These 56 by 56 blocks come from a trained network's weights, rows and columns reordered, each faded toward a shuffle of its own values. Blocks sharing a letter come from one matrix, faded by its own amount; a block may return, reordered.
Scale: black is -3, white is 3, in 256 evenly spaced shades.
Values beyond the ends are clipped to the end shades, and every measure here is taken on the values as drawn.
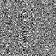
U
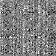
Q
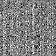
Q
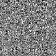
U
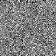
U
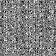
Q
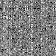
Q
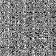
Q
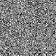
U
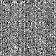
Q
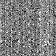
Q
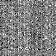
Q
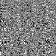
U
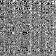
Q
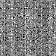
Q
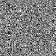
U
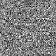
U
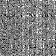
Q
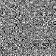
U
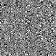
U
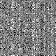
Q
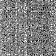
Q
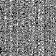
Q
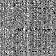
Q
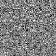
U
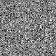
U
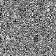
U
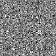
U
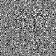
U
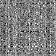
Q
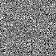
U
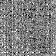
Q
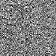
U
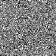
U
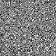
U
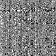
Q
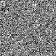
U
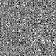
U
